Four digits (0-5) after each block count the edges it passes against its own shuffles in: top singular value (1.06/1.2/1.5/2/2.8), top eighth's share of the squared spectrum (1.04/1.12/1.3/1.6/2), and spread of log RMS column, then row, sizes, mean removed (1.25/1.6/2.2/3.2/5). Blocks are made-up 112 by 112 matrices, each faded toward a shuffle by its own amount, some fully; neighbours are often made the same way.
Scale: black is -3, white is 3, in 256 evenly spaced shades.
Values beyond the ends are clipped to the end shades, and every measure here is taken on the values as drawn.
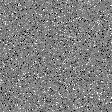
2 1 0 0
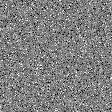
0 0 0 0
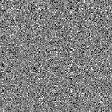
4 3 2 2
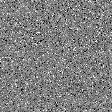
0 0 0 0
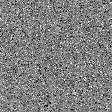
2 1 0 0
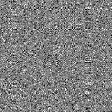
4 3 2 2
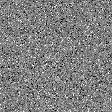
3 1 0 0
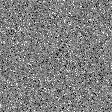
1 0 0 0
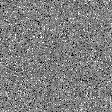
3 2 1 1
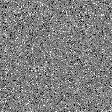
3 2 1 0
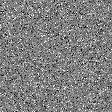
2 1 0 0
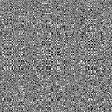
5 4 3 3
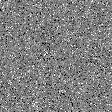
0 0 0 0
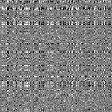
5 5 3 4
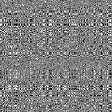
5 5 3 4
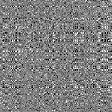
5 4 3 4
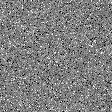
0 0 0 0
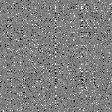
4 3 2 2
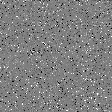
3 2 0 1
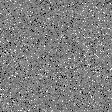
1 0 0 0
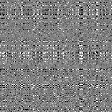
5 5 3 4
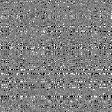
5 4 3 4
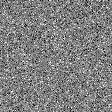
0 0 0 0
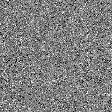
2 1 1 0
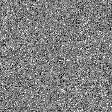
2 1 1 0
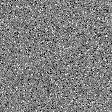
0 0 0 0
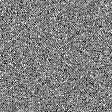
1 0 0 0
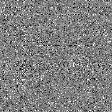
1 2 2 3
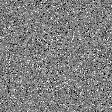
0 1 1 1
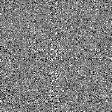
1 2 3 3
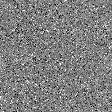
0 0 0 1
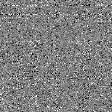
1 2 2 3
